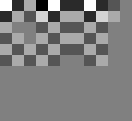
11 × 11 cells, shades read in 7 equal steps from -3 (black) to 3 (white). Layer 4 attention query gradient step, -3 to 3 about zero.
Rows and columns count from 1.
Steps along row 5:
down up down up down same up down up same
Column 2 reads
-2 1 0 1 -1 1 0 0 0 0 0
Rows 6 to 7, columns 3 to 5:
-1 1 -1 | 0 0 0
